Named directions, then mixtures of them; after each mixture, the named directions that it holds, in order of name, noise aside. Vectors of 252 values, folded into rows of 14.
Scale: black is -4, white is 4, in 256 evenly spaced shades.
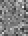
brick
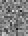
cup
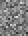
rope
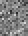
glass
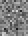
cup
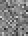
brick, cup, rope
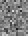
cup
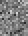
glass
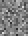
brick, cup, glass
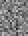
cup, glass, rope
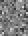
brick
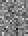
brick, cup, rope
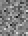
rope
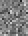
brick, glass, rope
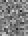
cup, glass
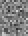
cup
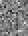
cup, glass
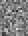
cup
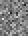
glass, rope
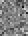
brick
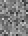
brick, glass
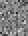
glass
